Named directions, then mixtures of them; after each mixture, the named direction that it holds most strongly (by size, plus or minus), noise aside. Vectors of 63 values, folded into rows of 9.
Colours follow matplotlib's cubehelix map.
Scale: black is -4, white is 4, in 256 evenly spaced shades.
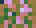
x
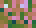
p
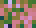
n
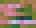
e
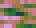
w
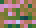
e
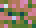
p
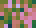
n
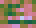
e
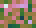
p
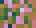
x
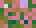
p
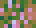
n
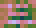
e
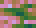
w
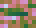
w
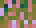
p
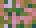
n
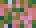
n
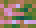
e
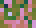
p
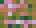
e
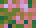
p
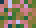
x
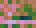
e
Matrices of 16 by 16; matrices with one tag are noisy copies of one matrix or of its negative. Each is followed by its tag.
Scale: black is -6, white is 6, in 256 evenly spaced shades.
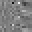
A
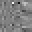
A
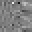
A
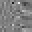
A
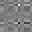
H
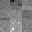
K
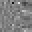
A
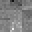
K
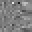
A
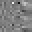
A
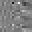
A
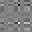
H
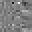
A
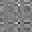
H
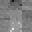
K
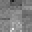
K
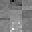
K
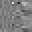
A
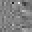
A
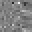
A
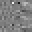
A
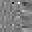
A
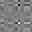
H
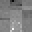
K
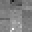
K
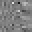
A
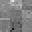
K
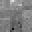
K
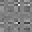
H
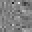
A
